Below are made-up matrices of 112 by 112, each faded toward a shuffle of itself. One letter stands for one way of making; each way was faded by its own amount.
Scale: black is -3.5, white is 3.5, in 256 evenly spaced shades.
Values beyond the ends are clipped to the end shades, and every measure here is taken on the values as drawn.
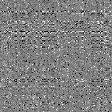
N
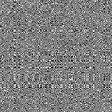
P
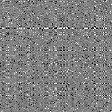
P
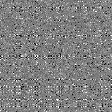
N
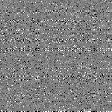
N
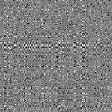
P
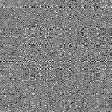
P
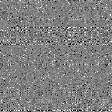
N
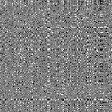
P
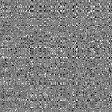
P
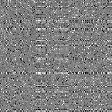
P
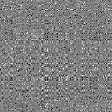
P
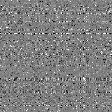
N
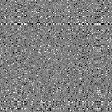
P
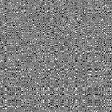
P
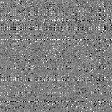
N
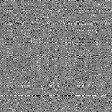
N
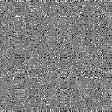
N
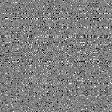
N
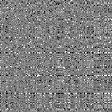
P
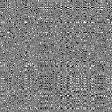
P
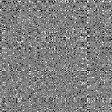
P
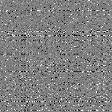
N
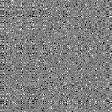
P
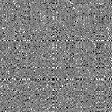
P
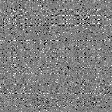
N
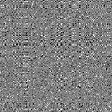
P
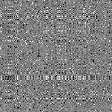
P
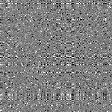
P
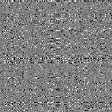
N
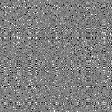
P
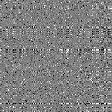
P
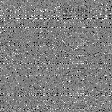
N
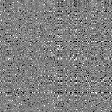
P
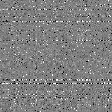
N
